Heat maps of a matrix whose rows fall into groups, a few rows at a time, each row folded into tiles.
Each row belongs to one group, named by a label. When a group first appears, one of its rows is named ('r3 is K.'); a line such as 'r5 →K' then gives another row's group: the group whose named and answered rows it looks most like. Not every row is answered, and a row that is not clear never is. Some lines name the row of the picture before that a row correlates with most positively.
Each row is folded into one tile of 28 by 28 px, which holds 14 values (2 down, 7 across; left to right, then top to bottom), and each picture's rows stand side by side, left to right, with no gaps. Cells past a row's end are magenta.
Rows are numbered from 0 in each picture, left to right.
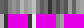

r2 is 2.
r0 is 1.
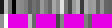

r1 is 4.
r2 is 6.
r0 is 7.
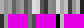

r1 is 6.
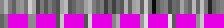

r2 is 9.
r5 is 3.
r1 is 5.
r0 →6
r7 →3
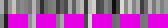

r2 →2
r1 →3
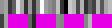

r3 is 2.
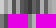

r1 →2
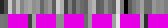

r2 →5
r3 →9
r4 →3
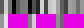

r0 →3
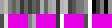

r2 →9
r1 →2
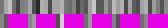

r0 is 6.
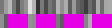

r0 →6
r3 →2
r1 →5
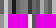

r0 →3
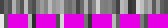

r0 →4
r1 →1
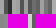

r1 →4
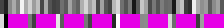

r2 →4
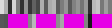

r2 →7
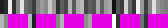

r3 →2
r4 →4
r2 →2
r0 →7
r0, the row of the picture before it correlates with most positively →2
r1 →1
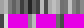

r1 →2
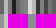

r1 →5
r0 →3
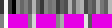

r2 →2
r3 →4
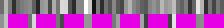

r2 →6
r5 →1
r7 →5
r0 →3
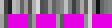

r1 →9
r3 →3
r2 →6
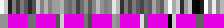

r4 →5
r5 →4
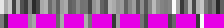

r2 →9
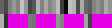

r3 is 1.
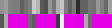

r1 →6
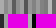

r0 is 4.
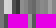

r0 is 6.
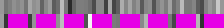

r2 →3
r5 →7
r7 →1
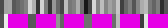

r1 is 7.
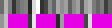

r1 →9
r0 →3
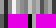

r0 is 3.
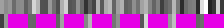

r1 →6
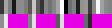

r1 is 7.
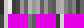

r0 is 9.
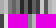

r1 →2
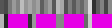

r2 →5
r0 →1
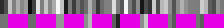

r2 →5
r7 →6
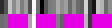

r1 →3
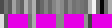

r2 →5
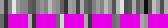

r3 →1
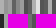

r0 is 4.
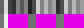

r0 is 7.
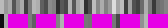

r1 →6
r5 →3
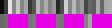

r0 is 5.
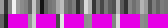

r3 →5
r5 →5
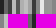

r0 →2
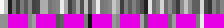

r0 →5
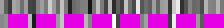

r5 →2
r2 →3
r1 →1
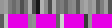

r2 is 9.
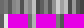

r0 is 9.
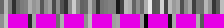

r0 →3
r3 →3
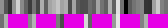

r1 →2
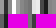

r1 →6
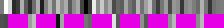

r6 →7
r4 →4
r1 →7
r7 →3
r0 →6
